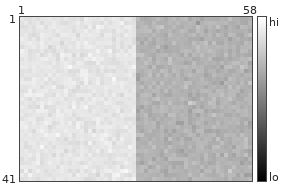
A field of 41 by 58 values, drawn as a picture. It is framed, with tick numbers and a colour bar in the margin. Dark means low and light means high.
The table splits into one row of 2 panels. Panel 1,1: very high, fine-grained, faint in contrast. Panel 1,2: high, fine-grained, faint in contrast.
